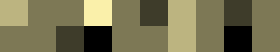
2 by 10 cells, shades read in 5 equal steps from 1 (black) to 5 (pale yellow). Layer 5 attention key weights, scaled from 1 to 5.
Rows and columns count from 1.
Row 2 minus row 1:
-1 0 -1 -4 0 1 0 0 -1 0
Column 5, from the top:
3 3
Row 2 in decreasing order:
4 3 3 3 3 3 3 2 1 1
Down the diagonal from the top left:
4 3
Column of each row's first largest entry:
4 7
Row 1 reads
4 3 3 5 3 2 4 3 2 3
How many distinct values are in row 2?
4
